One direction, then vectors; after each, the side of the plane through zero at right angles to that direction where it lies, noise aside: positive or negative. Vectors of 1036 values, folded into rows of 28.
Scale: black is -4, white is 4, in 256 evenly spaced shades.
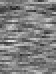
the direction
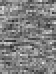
negative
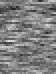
positive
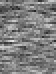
positive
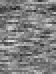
positive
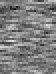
positive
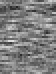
positive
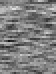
negative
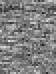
positive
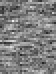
positive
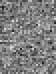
positive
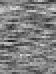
negative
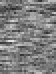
positive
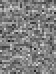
negative
